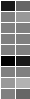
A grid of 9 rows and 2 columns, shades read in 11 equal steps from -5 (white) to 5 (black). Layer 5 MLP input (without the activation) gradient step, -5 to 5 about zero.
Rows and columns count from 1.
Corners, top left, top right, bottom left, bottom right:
4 1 0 1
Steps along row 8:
down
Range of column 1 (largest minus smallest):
6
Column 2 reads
1 -1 0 0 0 4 0 -2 1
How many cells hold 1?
2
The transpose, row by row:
4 0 0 0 0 5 0 -1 0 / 1 -1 0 0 0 4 0 -2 1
